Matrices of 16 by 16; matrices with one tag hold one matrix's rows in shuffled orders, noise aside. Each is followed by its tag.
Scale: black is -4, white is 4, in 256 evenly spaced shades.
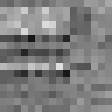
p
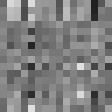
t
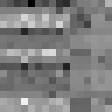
p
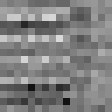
p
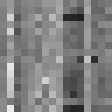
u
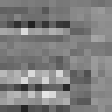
p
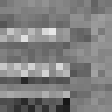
p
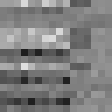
p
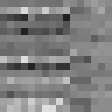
p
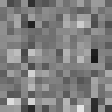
t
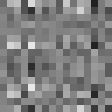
t
